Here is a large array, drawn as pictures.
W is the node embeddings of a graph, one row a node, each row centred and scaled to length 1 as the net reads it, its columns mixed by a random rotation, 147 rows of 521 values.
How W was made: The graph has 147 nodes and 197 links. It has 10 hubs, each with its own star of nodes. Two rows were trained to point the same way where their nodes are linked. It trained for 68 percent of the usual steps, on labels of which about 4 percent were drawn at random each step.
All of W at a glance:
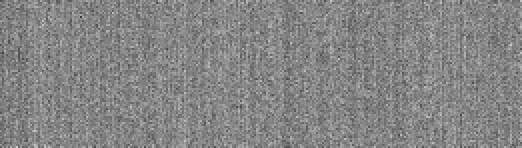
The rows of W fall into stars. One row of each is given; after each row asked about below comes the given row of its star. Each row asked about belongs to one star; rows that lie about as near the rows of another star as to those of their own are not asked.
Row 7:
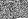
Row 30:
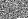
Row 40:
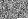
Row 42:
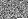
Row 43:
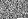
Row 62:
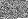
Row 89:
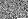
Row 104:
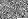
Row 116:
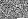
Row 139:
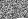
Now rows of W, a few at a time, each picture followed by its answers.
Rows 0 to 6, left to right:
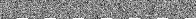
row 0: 139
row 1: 139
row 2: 7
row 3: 7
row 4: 62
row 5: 116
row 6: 43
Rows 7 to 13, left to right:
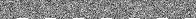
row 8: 89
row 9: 62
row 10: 7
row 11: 30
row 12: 104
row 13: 104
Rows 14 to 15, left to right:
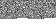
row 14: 62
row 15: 7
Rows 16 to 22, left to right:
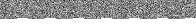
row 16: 40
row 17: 104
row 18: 42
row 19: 62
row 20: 42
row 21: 43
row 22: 116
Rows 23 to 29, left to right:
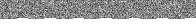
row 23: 40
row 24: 42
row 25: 43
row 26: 42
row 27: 40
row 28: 43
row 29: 139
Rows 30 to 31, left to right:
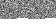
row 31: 62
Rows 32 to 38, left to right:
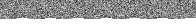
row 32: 139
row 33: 89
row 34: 139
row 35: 116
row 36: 116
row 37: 40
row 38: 104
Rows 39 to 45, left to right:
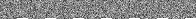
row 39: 7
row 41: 42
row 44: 43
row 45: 43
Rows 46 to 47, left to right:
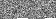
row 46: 42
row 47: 40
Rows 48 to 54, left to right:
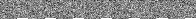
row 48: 7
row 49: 89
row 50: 40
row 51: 42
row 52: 40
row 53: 139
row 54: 89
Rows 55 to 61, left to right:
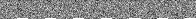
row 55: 104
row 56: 89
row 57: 89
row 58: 43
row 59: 62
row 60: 30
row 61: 139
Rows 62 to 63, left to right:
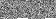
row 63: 89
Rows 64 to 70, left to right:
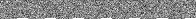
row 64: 7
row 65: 104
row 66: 62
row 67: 104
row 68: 62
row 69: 40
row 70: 7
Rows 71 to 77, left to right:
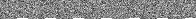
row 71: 89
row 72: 104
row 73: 30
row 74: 30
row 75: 104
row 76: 42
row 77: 116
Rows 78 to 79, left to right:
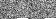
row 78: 40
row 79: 40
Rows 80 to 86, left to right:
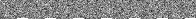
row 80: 116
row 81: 30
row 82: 104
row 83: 7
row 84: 30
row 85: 30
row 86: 42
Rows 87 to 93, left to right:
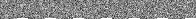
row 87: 116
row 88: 116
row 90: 104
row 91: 42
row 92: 116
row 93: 7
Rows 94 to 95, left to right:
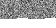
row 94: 30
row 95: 104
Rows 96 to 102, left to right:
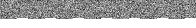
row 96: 30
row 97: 104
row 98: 40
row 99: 62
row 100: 89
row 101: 116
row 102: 7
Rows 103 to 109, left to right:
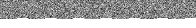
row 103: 139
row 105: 30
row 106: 30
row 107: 89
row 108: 40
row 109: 62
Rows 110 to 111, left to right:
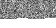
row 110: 40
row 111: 89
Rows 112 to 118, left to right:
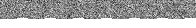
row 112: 116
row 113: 139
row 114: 104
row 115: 42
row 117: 116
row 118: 7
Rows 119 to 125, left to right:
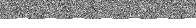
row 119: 104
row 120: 7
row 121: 7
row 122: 30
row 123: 139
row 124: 62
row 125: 7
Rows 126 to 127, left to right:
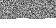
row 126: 139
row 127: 89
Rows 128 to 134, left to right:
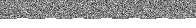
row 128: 139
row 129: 43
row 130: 43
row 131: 89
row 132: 116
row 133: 139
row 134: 43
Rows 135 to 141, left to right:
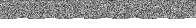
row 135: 104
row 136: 42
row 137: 43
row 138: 116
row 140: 43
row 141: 139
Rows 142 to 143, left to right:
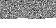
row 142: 89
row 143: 43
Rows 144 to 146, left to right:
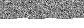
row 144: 7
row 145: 40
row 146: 7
